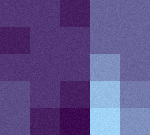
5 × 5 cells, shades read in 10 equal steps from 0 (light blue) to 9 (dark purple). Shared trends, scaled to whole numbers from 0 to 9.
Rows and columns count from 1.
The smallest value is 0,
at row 5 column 4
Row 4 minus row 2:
-2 0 1 -4 -1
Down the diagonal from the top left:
7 7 7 1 3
